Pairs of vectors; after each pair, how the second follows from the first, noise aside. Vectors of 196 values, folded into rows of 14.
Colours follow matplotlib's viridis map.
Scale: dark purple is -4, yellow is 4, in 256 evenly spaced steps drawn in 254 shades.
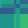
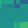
partly zeroed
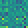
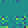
partly zeroed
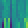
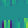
partly zeroed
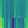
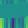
partly zeroed
